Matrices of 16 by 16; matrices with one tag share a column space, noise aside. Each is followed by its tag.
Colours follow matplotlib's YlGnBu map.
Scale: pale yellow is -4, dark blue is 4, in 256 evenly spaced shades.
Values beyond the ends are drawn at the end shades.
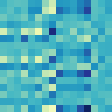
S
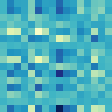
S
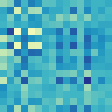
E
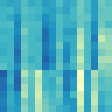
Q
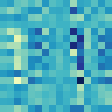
E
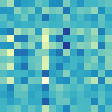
E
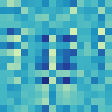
E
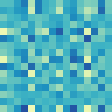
S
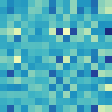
S
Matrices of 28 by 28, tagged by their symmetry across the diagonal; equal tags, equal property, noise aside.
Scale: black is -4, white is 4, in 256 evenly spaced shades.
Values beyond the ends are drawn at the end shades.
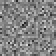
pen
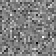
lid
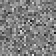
lid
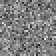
lid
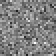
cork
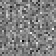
cork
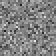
cork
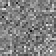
pen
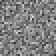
pen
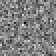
lid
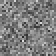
pen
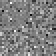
lid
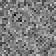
pen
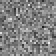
cork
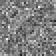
pen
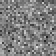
lid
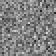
cork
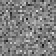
cork
